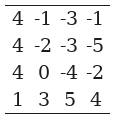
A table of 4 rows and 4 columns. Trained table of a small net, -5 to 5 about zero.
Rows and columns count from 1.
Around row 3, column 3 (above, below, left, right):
-3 5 0 -2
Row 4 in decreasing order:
5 4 3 1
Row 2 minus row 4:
3 -5 -8 -9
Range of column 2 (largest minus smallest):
5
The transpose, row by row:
4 4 4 1 / -1 -2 0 3 / -3 -3 -4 5 / -1 -5 -2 4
